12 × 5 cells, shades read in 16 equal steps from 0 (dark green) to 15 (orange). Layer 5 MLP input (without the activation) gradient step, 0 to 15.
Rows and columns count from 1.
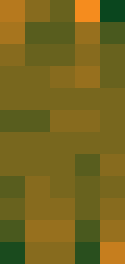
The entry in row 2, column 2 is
5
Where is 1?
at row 12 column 1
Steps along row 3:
down same up down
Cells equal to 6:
8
